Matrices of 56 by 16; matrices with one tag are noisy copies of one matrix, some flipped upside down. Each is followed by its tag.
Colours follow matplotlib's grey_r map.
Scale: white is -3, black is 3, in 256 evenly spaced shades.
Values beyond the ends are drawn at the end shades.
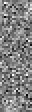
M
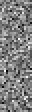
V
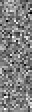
M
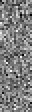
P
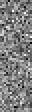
V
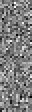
P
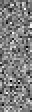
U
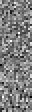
P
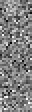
M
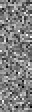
V
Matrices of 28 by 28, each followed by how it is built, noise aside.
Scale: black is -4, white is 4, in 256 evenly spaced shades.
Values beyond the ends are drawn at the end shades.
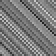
Toeplitz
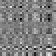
low rank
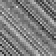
Toeplitz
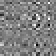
low rank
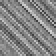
Toeplitz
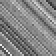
Toeplitz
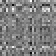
low rank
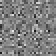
low rank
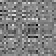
low rank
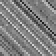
Toeplitz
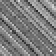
Toeplitz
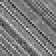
Toeplitz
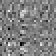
low rank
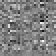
low rank
